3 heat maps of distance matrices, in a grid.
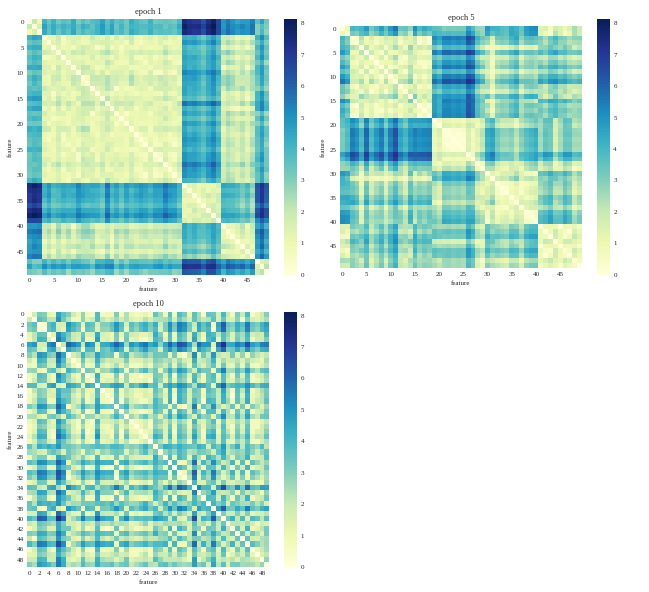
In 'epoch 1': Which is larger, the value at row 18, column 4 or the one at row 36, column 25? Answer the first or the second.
the second
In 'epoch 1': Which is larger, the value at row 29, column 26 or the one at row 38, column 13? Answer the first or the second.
the second
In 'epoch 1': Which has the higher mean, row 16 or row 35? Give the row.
35
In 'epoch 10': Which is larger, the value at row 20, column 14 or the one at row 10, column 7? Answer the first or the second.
the second
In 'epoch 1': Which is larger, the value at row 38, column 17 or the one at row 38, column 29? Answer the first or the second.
the second
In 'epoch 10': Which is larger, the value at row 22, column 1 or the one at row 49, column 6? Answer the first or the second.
the second
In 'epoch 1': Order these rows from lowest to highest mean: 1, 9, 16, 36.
9, 16, 36, 1
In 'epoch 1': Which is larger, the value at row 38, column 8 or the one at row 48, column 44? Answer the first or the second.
the second
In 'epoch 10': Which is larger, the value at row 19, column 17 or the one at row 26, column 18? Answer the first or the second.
the second
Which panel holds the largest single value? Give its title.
epoch 1
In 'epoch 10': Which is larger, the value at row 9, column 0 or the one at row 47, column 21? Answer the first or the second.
the first
